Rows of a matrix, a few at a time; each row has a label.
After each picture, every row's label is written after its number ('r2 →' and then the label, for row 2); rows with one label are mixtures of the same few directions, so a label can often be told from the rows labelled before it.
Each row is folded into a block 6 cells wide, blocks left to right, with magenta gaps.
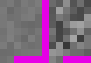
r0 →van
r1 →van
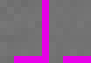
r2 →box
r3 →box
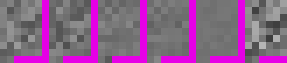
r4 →van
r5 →van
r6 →box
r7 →box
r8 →van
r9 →van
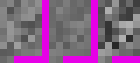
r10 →van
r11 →van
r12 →van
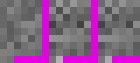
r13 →van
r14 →box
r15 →box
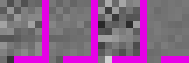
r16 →box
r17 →box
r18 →box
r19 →van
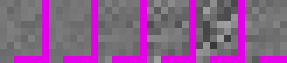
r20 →van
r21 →van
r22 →box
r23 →box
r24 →van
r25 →box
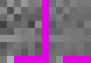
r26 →box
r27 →box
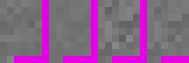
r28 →box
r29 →van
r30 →van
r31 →van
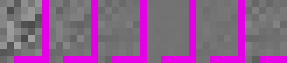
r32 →van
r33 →van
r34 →box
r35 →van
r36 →van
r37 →box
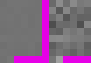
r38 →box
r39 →box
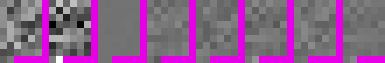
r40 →van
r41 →box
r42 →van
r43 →box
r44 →van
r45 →box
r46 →van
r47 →box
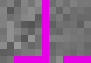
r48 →van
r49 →box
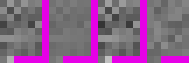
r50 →box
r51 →box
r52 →box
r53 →van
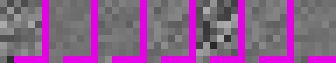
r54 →box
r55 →van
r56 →box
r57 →van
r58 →van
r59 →van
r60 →box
